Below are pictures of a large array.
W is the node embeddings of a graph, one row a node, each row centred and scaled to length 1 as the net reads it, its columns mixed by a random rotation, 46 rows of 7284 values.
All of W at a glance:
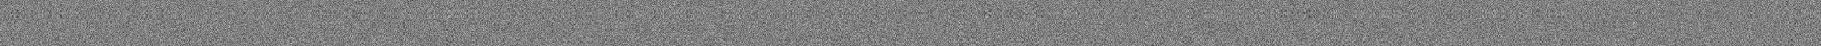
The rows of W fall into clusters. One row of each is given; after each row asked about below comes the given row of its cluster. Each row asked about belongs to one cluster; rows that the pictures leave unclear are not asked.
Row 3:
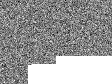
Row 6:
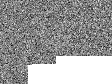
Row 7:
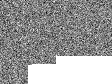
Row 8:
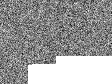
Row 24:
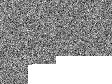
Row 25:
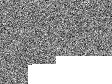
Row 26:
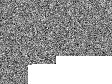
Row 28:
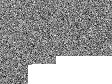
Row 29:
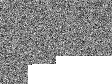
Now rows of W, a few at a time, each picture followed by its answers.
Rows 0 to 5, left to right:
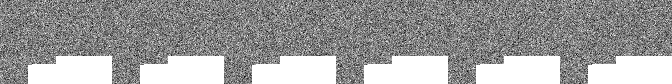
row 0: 24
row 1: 3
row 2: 28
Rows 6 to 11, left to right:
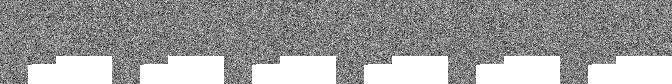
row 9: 26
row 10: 28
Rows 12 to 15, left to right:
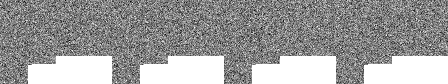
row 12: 3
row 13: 3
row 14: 6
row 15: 28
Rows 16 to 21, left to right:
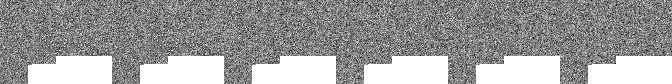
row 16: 28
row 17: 28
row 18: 8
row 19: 7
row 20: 3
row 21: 26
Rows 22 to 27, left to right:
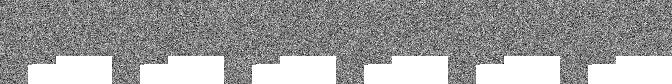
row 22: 26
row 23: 26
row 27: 25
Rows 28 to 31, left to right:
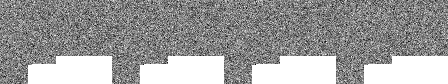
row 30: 29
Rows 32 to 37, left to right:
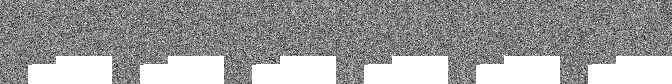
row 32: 25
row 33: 3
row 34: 26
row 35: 7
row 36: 7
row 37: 24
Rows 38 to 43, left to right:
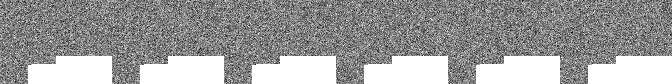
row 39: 29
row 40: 29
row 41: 8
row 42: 8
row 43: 24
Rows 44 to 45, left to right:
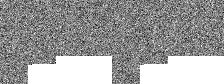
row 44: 29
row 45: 6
